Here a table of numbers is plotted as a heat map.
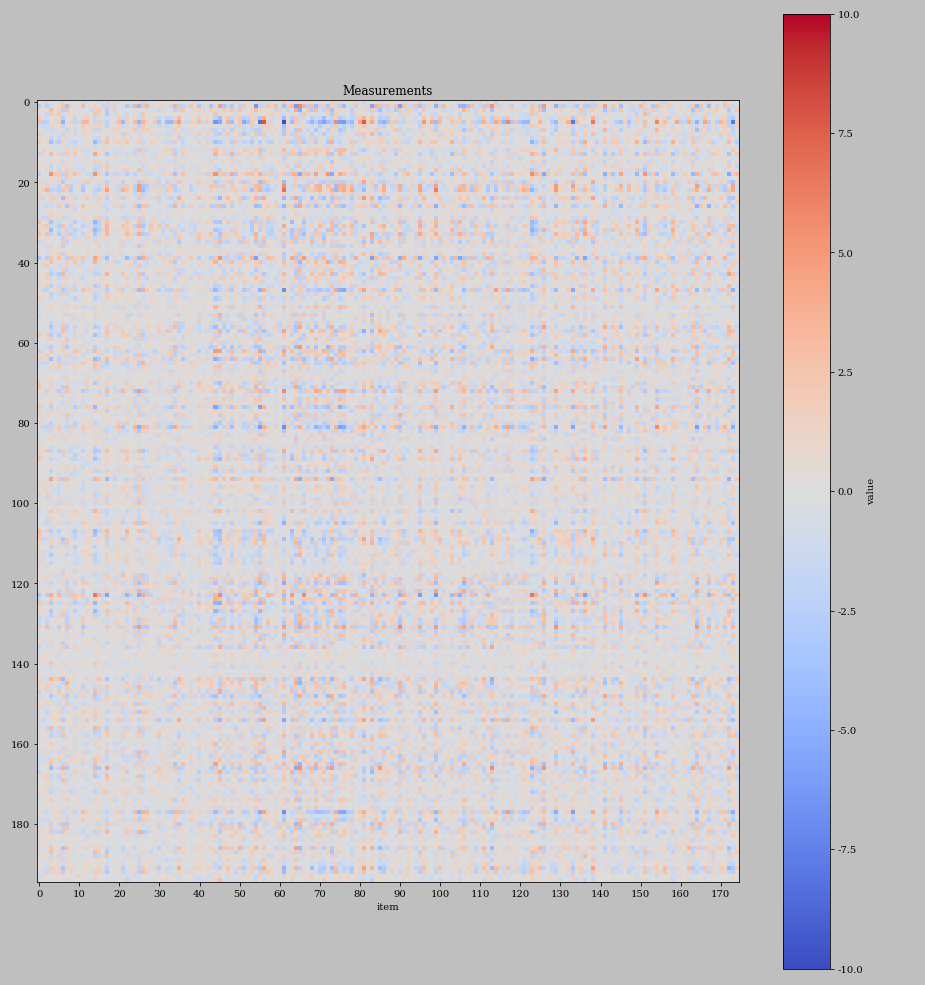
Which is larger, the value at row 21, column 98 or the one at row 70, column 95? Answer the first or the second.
the second
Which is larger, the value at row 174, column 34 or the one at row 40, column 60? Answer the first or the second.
the second
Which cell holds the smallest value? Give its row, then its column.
5, 61
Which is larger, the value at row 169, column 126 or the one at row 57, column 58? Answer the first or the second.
the first
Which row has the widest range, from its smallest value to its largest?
5
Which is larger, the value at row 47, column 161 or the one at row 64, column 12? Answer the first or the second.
the second
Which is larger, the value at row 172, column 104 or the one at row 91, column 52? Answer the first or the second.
the second
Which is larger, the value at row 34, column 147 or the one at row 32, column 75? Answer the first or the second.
the first
